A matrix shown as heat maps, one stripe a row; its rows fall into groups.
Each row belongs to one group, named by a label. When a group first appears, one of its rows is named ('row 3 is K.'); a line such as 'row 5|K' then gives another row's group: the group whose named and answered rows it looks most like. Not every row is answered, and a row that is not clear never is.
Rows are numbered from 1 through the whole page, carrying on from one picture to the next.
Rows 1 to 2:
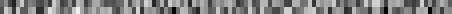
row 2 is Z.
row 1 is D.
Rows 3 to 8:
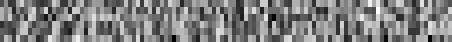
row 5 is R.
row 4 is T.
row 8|Z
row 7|D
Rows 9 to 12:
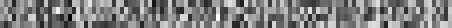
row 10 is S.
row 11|T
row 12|D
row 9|T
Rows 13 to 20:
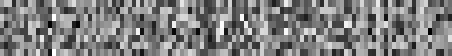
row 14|D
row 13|Z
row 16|R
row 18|S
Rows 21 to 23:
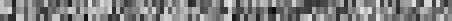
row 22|R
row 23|D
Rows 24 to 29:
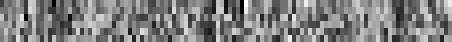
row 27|T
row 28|S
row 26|T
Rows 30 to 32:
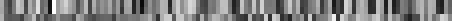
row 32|D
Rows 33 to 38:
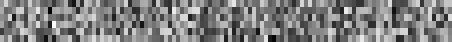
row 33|S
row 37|D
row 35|T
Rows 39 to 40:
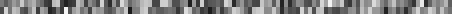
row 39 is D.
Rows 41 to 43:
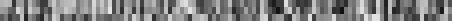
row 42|R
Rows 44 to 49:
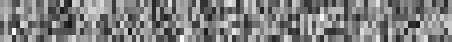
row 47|D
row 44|T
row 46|S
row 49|Z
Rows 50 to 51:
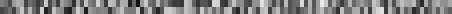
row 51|D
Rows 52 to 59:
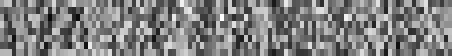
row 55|S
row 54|R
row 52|Z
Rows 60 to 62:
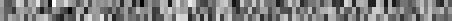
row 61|D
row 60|R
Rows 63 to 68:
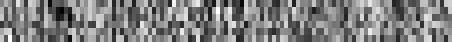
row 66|S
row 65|T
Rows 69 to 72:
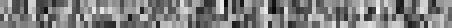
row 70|R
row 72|D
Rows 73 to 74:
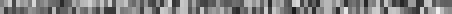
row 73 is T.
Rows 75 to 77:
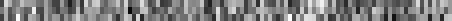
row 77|Z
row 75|S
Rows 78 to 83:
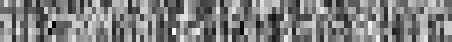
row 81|Z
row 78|S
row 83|Z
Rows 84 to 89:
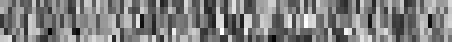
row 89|R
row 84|S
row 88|R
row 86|Z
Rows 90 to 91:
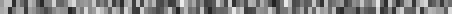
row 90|Z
